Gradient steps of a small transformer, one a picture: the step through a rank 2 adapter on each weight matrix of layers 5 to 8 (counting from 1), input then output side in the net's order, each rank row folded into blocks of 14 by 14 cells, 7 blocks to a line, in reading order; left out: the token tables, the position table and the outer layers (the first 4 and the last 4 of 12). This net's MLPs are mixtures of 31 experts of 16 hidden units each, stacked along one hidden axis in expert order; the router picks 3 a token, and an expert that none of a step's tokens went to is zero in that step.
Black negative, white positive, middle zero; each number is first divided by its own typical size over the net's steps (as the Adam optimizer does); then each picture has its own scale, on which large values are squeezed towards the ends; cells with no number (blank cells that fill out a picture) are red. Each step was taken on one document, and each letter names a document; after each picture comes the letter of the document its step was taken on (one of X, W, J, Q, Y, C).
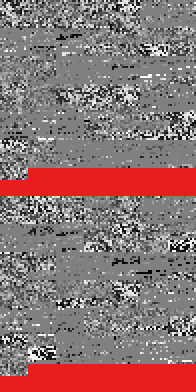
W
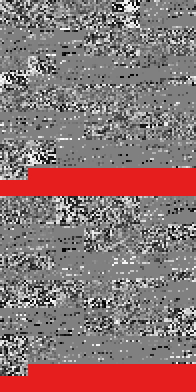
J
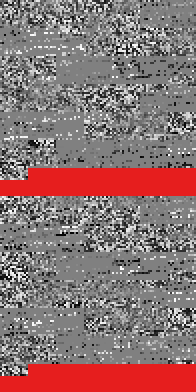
W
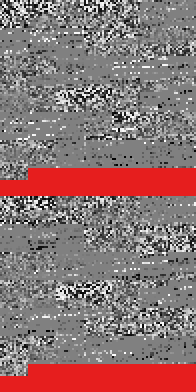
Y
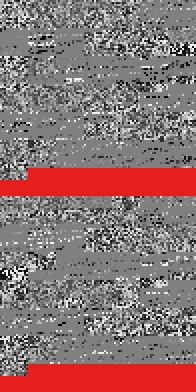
J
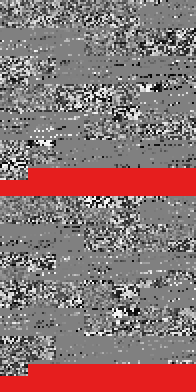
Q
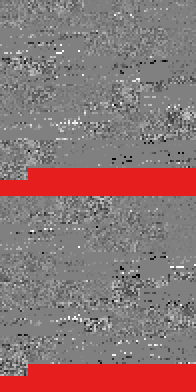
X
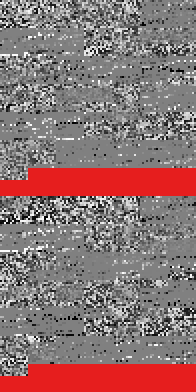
J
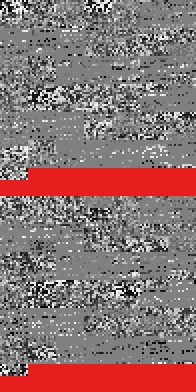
W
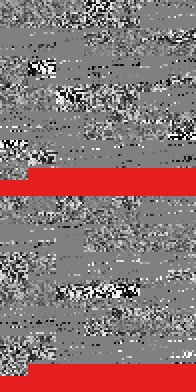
Q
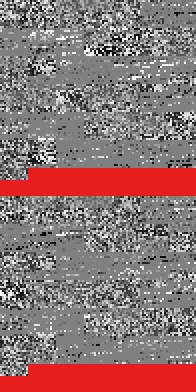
W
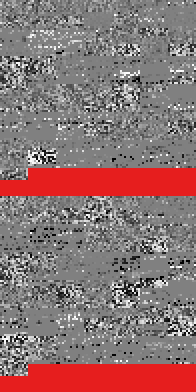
X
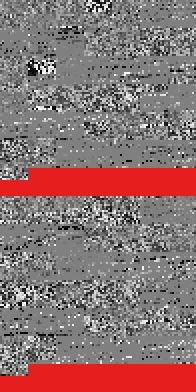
X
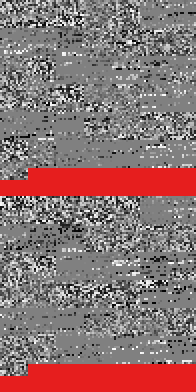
W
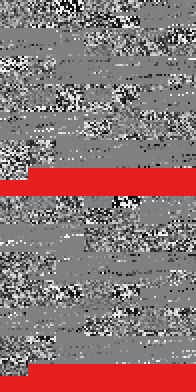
Q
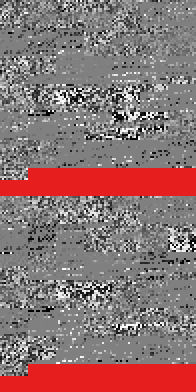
Y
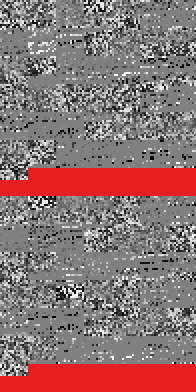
Y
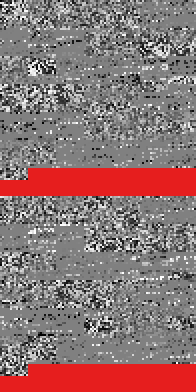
J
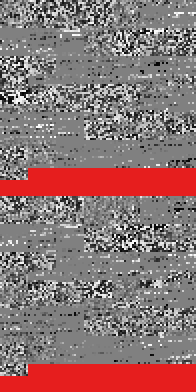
Q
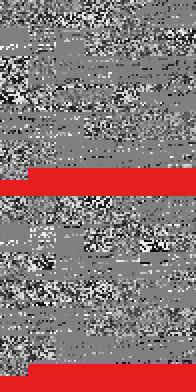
Q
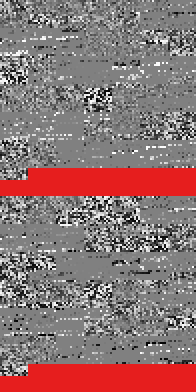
W
